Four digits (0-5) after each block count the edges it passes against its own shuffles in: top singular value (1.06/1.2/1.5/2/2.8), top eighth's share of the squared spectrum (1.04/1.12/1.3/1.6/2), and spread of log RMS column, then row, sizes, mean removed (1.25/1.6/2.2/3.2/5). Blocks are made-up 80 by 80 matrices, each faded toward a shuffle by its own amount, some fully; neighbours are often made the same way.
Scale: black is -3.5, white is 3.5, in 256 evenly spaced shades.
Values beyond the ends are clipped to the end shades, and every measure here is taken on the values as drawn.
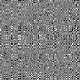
5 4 3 3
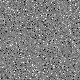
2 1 0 0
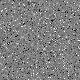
2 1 0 0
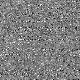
1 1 0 3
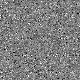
0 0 0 1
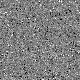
0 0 0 0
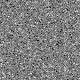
0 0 0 0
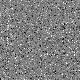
2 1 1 0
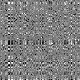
5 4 3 3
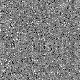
3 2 1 0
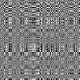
5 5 4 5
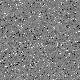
0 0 0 0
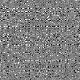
4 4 2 3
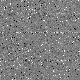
2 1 0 1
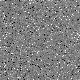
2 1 0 0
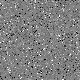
1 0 0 0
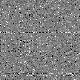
3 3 1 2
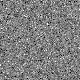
3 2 0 0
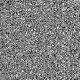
3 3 1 1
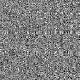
4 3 2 1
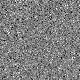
3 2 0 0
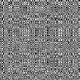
5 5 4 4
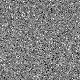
2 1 0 0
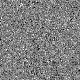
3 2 0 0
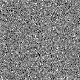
3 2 1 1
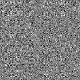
4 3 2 2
